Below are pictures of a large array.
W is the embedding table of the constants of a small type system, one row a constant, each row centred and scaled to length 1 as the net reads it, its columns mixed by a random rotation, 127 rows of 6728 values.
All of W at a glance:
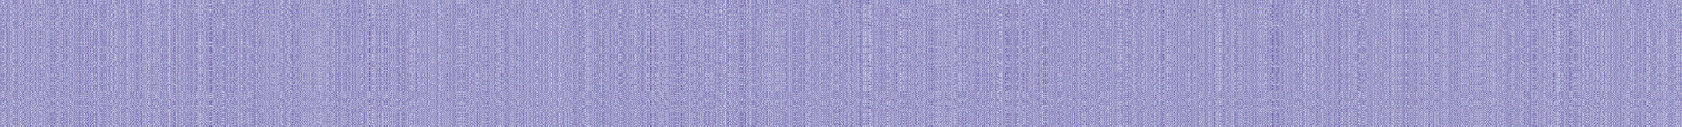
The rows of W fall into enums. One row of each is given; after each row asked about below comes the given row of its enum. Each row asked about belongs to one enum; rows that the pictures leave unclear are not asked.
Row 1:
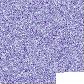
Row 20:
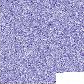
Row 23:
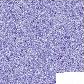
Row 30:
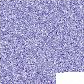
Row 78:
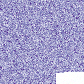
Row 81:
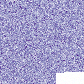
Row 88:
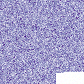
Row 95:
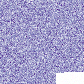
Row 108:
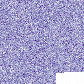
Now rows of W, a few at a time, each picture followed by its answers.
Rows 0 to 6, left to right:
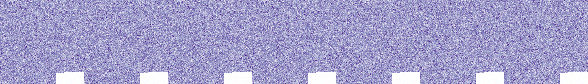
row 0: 81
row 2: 81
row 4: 95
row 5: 78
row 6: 88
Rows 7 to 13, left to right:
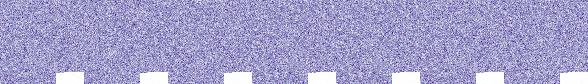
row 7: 1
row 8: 20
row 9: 95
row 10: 30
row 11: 30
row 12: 1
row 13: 78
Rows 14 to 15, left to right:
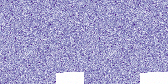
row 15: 20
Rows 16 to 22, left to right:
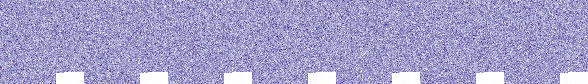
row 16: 78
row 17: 30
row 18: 81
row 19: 88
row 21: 1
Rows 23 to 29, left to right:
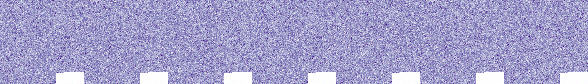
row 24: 81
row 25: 108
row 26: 23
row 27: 20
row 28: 81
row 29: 88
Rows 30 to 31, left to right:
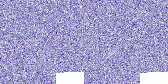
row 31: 20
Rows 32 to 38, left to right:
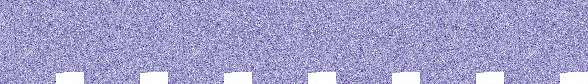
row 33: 88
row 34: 20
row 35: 78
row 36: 1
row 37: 88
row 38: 20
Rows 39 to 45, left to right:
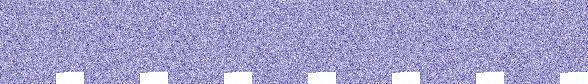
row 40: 88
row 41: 78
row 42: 95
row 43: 78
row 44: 88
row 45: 95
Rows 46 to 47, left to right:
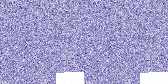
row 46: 81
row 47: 81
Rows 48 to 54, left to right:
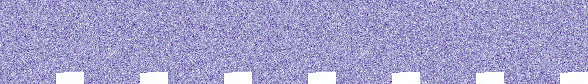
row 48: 88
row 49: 20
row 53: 81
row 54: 30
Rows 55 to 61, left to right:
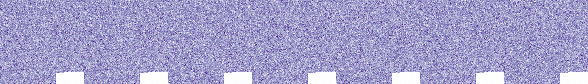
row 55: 78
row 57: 30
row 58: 88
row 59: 1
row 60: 78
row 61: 81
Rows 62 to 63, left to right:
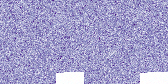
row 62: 23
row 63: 20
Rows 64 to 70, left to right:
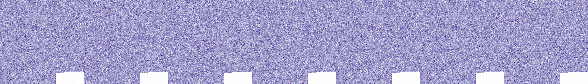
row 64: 88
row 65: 81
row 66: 108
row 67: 78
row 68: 88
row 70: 95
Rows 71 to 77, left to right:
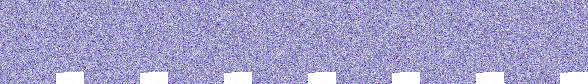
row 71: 88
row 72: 78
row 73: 20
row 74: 20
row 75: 23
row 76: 20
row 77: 30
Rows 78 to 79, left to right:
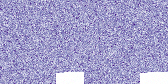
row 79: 20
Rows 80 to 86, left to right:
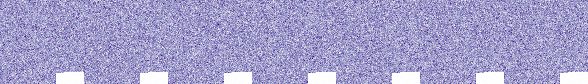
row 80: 88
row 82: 20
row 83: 23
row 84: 108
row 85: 78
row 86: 78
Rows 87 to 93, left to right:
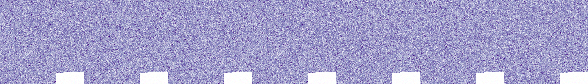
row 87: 20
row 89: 78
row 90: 20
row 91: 81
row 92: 81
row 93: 30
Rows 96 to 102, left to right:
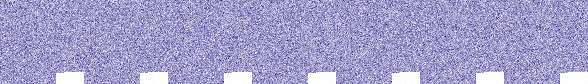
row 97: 95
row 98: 23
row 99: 108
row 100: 20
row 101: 88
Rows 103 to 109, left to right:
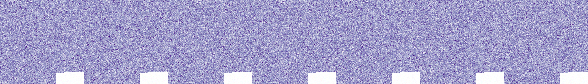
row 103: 81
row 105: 95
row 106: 95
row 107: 81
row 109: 1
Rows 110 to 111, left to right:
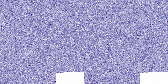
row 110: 20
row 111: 1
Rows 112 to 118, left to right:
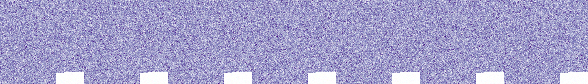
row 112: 81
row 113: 78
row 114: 78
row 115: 88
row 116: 95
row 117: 88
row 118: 81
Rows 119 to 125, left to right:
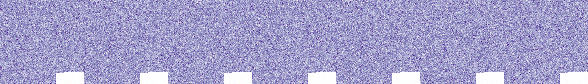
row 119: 78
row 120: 81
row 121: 95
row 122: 78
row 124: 1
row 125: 88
